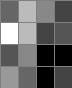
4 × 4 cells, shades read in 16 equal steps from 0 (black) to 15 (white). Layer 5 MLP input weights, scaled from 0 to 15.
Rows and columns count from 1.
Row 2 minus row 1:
9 0 -4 1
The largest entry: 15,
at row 2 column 1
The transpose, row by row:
6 15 5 9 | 11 11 8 6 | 8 4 0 0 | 4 5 0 4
